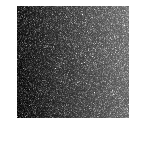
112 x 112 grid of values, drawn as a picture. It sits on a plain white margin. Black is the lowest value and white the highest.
Stripes: none. Slope: up to the right. Odd rows or columns: none. Grain: fine. Average level on the scale: 30%.
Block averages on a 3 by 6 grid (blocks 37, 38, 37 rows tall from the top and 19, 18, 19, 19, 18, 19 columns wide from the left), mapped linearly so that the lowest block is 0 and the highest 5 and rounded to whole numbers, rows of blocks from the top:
012345 / 012345 / 012345
